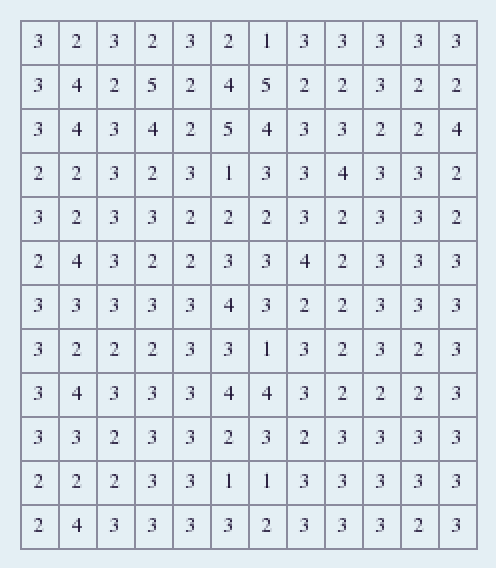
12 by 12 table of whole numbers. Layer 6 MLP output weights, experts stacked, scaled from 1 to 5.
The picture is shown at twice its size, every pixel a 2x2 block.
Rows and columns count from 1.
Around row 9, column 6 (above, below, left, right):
3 2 3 4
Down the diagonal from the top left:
3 4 3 2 2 3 3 3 2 3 3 3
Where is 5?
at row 2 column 4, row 2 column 7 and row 3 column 6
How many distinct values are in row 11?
3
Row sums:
31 36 39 31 30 34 35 29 36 33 29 34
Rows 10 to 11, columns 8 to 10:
2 3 3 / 3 3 3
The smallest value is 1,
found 5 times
